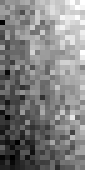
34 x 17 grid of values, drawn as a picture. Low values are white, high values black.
Slope: up to the bottom left. Stripes: none. Ninth with the lowest average: top right. Ninth with the highest average: bottom left. Average level on the scale: 50%. Grain: fine.
